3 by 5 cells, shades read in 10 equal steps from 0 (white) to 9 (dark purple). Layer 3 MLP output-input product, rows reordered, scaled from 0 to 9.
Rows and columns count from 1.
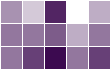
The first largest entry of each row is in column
3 3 3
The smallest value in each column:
4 2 6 0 3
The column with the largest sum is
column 3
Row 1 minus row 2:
-1 -3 2 -3 -2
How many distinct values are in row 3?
3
